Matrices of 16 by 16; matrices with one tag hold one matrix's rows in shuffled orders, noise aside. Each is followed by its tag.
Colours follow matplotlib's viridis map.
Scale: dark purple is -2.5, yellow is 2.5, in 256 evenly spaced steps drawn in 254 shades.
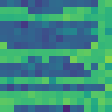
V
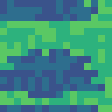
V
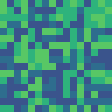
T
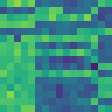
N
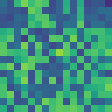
T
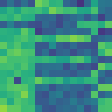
N
